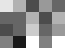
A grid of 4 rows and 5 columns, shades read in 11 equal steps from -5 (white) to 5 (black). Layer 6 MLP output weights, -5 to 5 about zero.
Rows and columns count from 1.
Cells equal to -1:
2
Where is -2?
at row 1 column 2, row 2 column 3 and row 2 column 5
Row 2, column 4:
2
